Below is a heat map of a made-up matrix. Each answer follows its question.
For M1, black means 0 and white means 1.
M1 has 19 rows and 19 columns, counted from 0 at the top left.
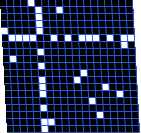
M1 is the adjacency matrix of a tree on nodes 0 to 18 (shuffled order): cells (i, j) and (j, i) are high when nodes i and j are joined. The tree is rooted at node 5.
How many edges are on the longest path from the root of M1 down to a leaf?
2
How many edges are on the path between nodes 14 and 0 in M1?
4
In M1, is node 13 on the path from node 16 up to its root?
yes
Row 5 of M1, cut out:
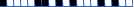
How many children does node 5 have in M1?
12
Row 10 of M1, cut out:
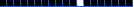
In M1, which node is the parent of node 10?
11
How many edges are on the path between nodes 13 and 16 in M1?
1
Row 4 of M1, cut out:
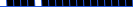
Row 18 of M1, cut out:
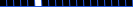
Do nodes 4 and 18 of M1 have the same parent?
yes
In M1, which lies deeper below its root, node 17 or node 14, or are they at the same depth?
node 14
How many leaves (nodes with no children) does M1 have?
12
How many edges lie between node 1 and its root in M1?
1
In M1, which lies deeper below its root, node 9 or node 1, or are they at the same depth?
the same depth
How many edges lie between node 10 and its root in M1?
2
